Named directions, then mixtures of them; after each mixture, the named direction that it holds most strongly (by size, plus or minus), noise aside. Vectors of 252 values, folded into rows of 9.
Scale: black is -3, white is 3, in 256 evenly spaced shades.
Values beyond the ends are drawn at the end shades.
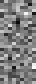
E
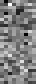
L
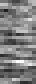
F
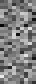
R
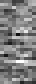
F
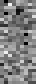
L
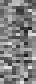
R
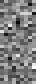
E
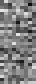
E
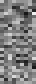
E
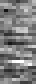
F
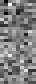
L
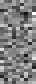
R
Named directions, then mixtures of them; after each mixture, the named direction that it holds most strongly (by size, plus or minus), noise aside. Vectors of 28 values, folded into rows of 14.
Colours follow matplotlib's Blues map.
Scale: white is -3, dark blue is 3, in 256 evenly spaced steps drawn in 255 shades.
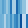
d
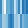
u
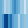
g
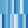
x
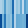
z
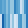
x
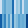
z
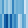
g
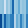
z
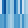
u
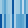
z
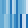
d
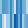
d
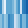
u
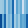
z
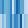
d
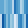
x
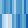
g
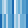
u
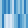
g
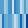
x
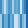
x
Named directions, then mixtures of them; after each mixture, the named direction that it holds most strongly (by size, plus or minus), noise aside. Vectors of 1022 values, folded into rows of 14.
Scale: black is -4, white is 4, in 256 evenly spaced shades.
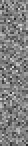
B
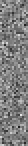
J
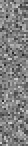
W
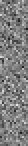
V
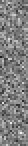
V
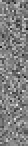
V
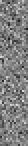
V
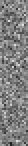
B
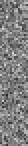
W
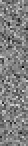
V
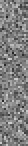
W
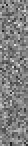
B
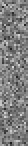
J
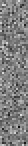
J
